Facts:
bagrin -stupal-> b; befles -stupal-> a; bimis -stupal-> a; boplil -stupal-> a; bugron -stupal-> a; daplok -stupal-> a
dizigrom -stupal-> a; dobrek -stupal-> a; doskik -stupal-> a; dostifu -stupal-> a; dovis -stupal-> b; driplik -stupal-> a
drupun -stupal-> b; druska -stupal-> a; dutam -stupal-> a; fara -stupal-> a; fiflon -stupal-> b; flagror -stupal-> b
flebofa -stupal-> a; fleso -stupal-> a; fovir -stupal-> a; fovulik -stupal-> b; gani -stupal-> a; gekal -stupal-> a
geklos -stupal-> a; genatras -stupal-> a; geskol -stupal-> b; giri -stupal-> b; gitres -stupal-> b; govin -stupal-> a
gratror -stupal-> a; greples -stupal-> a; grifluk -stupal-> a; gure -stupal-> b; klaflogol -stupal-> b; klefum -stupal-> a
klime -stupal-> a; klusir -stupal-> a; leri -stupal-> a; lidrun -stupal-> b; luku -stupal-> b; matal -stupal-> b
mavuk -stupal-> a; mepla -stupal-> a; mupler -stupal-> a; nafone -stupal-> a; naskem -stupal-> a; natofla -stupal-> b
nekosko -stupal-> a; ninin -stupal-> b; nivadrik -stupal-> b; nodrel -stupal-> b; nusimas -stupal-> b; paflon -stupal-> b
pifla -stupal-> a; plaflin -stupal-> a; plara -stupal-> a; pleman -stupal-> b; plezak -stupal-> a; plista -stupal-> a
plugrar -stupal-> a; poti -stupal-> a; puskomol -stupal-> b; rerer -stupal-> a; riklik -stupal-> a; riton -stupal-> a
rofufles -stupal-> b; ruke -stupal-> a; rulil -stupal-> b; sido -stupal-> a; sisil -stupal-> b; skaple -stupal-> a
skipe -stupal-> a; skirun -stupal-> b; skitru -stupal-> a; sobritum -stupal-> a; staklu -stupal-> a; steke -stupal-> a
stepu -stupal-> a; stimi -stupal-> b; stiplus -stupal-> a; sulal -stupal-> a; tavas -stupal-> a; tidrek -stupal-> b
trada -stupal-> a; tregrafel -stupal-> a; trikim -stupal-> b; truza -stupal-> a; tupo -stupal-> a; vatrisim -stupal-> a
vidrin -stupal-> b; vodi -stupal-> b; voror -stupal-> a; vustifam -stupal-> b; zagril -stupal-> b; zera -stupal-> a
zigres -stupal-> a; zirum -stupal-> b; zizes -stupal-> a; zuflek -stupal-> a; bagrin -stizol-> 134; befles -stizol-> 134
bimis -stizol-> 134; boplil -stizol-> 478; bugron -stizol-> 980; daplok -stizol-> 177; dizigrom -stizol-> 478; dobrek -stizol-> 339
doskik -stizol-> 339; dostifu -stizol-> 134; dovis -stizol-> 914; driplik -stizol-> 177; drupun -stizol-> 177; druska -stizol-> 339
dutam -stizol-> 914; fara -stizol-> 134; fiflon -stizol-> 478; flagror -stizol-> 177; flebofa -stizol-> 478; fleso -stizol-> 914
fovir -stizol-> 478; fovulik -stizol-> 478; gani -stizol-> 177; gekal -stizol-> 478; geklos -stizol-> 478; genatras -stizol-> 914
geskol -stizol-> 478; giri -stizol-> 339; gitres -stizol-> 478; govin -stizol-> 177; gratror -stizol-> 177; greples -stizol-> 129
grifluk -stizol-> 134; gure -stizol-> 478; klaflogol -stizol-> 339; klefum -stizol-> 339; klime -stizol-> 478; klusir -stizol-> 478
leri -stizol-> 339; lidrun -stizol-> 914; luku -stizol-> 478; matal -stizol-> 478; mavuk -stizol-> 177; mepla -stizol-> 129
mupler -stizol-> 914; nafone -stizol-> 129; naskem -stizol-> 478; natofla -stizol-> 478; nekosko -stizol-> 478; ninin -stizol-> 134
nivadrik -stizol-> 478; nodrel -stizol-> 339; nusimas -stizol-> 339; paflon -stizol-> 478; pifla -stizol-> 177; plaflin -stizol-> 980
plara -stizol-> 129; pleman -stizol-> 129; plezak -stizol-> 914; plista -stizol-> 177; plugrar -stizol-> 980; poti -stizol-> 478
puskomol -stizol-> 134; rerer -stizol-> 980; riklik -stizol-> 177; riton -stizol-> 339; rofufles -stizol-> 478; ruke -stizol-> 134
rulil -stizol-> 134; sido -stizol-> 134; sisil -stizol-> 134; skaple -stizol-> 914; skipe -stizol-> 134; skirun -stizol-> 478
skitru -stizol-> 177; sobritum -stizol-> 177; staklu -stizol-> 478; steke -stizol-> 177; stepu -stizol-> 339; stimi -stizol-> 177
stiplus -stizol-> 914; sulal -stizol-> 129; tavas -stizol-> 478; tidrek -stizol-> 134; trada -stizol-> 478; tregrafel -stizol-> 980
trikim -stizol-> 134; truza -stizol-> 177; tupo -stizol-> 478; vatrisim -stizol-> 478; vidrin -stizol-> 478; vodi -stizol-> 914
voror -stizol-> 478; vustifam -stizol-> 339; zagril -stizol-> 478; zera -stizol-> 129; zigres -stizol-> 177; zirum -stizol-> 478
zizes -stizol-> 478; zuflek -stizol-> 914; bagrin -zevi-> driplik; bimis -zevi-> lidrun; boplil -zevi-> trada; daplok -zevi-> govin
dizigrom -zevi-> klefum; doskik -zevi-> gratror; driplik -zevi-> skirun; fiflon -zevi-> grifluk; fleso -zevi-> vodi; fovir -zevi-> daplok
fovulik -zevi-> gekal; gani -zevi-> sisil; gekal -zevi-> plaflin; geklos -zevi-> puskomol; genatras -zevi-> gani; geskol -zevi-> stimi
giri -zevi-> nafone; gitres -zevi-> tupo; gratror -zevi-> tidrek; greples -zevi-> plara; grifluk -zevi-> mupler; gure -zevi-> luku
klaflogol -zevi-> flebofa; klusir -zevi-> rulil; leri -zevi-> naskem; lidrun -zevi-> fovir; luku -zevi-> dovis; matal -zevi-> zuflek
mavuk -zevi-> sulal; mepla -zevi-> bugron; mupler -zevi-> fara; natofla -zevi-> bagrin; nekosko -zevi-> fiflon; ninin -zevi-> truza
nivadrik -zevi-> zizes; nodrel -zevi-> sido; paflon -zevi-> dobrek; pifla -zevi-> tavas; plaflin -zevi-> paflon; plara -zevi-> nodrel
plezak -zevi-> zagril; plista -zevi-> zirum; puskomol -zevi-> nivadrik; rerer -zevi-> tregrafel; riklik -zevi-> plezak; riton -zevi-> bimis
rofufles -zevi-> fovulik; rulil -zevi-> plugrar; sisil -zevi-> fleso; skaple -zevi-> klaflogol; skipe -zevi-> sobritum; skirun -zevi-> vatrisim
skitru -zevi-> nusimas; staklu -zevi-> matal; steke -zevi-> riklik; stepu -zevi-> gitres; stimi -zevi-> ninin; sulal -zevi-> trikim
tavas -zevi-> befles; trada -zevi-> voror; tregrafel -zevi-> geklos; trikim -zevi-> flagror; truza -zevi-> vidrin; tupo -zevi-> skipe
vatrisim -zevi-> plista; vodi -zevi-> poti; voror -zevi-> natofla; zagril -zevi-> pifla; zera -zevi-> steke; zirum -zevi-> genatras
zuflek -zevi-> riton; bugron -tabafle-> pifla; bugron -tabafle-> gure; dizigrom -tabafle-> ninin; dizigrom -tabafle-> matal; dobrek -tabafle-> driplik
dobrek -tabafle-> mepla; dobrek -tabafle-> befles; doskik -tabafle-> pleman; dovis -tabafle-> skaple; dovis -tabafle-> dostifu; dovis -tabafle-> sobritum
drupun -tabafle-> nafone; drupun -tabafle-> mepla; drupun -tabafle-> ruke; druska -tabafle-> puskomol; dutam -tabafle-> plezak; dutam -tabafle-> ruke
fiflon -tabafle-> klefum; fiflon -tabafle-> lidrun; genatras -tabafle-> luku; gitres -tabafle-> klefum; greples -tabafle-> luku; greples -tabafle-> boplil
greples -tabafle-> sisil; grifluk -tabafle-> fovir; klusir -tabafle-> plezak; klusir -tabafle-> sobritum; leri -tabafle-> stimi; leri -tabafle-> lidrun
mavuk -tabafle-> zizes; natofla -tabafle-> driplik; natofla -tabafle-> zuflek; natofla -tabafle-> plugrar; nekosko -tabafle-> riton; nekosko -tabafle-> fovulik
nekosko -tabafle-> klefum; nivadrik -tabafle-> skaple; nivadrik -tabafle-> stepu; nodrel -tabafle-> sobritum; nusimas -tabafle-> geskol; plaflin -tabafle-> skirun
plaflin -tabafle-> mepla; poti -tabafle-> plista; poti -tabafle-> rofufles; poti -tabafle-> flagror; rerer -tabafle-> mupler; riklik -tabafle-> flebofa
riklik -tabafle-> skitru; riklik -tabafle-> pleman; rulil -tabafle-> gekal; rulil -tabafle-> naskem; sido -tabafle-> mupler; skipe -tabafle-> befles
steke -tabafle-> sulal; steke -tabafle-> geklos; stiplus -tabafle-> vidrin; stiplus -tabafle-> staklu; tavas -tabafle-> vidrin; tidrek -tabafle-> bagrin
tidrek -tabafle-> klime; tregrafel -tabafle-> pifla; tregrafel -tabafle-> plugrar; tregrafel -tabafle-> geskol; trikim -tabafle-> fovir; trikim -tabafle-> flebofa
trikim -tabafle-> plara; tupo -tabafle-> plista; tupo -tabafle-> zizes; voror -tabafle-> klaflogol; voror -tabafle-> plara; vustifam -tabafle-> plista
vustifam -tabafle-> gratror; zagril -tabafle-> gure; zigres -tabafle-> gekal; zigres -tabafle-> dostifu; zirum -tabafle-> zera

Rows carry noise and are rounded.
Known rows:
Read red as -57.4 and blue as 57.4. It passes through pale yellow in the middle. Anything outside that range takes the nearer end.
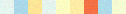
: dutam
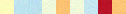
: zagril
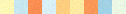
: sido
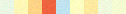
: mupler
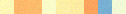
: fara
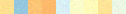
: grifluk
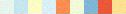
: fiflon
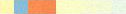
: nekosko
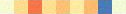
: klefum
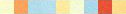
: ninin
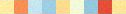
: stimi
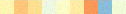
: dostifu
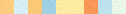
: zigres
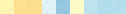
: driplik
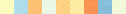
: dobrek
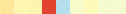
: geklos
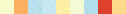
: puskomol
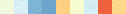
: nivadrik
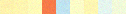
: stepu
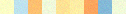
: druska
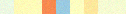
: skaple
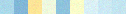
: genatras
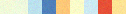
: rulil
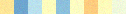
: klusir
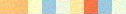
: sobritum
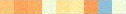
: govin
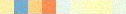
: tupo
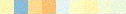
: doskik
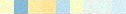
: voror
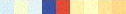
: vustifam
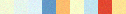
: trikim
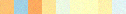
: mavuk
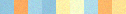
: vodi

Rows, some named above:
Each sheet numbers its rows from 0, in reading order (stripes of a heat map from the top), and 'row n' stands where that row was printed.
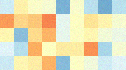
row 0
vatrisim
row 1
daplok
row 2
doskik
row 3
stiplus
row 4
fleso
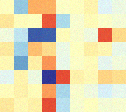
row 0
leri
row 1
gekal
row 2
nodrel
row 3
skipe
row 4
rerer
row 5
tidrek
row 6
trada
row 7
geklos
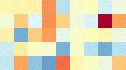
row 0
boplil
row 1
lidrun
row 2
tupo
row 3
vatrisim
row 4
pleman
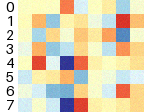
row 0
mepla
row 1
matal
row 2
bugron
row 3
paflon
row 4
flagror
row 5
fleso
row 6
nivadrik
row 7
nusimas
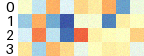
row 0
poti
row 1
skirun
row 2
vidrin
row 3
skipe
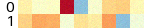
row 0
plezak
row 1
govin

